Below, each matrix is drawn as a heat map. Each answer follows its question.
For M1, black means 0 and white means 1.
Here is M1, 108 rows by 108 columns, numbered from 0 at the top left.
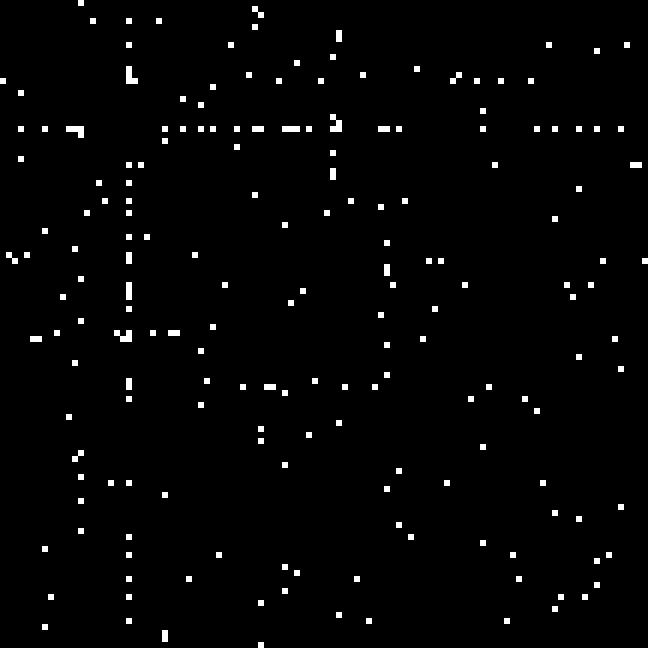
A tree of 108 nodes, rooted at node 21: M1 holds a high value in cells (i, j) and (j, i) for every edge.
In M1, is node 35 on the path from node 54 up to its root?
yes
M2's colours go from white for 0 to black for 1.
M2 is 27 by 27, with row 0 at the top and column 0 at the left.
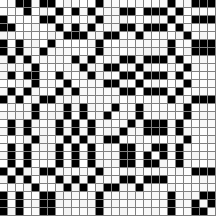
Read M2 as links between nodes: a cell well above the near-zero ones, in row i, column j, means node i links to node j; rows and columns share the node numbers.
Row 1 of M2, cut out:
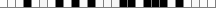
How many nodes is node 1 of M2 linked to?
10
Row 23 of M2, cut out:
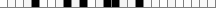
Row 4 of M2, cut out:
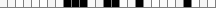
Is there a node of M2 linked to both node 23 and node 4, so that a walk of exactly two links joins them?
yes
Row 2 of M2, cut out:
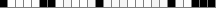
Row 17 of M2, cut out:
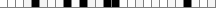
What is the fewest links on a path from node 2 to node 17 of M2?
5
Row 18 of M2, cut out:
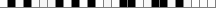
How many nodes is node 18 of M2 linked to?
10
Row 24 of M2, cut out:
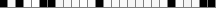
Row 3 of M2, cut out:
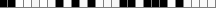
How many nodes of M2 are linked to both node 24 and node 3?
1
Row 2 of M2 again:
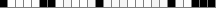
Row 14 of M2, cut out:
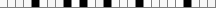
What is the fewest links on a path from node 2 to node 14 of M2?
5
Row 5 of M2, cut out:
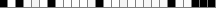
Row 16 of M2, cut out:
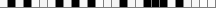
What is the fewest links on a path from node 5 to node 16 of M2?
3
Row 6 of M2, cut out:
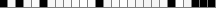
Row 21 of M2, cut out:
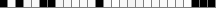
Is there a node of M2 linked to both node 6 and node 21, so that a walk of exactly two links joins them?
yes
